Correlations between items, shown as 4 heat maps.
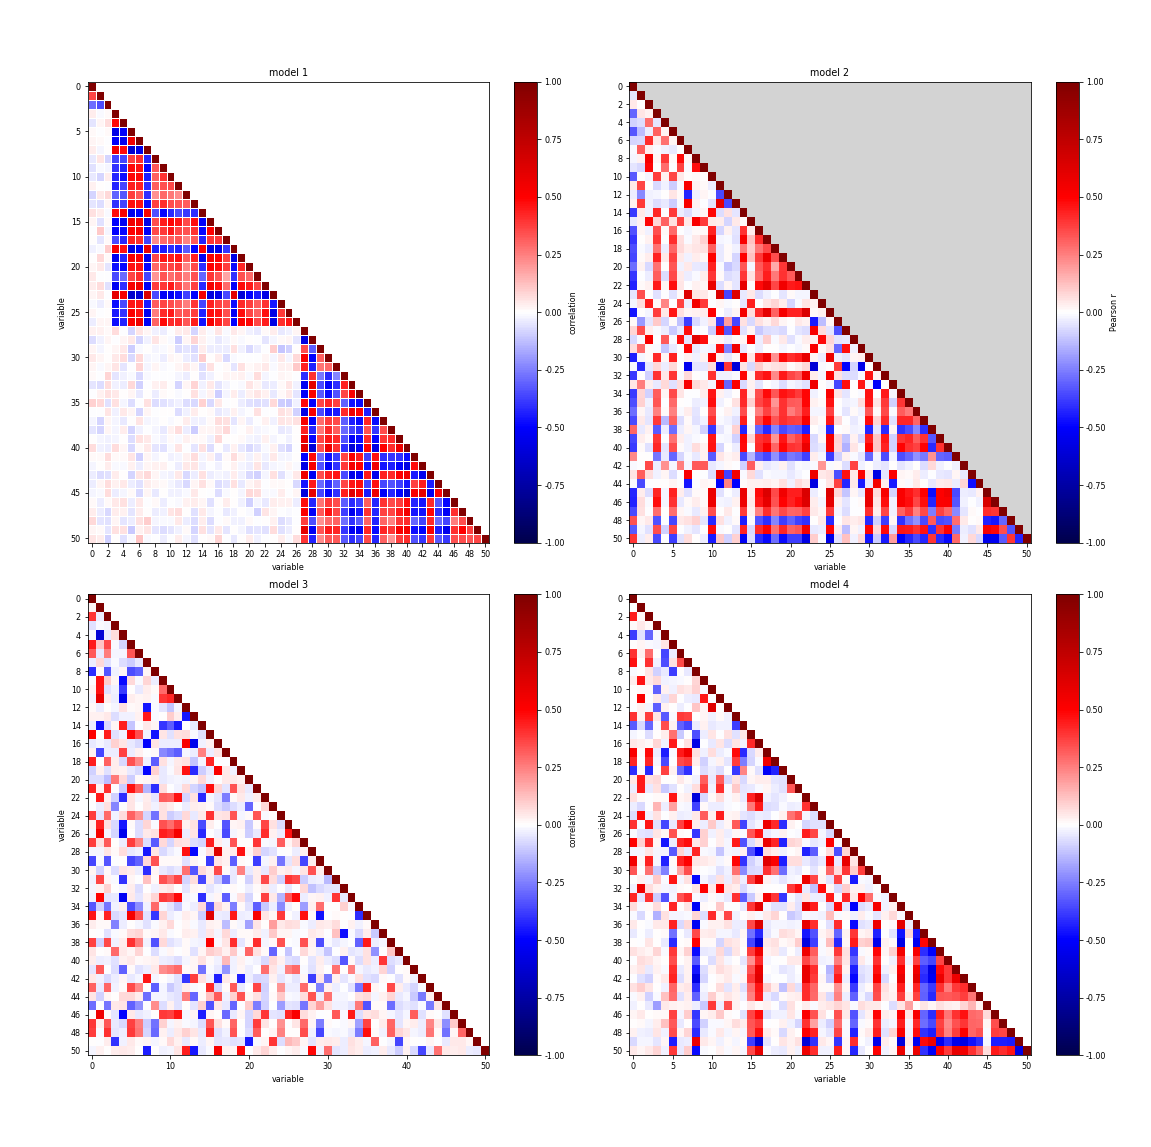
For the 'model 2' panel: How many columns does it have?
51
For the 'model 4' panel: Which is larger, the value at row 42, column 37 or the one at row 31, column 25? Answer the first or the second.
the second
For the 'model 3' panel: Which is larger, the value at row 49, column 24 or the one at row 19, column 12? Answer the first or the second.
the second
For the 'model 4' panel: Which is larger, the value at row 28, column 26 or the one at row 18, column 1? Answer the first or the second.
the second
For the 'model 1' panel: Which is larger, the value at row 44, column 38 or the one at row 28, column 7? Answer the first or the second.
the second
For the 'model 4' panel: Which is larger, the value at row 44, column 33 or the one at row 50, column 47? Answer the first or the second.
the second
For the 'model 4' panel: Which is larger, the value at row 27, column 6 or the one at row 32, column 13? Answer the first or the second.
the first
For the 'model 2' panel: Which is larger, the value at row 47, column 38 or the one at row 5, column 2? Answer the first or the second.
the second
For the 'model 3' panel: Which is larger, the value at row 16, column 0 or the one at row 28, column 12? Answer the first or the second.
the second
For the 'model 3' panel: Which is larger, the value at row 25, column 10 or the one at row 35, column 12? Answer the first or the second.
the first
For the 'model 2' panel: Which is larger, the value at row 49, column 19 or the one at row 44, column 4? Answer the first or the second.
the first
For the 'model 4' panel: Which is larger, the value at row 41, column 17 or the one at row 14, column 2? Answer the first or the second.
the first
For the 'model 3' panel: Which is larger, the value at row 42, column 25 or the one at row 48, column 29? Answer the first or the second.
the first
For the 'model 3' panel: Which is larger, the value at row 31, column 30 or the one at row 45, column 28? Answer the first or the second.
the second
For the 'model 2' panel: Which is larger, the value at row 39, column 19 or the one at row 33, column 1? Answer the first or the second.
the first
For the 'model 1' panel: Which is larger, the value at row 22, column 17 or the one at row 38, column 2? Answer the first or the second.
the first
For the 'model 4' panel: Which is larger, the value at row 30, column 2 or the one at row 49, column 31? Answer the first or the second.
the first
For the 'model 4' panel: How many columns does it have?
51
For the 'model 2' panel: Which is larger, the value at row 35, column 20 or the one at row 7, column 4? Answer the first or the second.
the first
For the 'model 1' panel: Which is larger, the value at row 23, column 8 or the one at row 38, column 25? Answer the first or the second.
the second
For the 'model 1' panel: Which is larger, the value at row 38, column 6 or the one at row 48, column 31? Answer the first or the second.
the second
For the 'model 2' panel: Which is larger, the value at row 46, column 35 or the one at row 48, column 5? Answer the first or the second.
the first
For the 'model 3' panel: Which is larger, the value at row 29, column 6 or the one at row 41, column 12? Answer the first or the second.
the second
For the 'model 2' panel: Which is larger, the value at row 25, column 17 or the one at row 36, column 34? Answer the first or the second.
the first
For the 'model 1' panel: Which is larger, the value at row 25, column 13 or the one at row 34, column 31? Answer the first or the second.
the first
